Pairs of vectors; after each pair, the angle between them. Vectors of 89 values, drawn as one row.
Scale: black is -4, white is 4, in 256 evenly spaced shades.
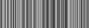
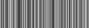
orthogonal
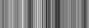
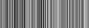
partly opposed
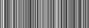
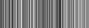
partly opposed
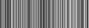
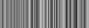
partly opposed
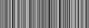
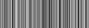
nearly parallel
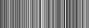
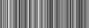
orthogonal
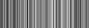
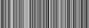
orthogonal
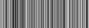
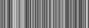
nearly opposite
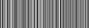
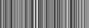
partly opposed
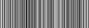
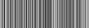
partly aligned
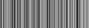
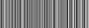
partly aligned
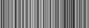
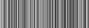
partly aligned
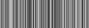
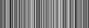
partly opposed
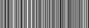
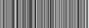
partly opposed
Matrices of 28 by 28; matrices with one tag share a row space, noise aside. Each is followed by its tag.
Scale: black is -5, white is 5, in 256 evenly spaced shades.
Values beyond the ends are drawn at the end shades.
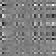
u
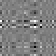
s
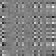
u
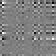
u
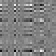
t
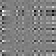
u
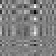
s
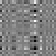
s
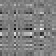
t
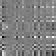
u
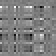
t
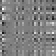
u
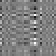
s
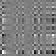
u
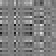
t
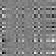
u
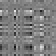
t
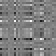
t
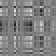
t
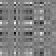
t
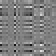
t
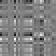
t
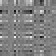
t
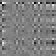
u
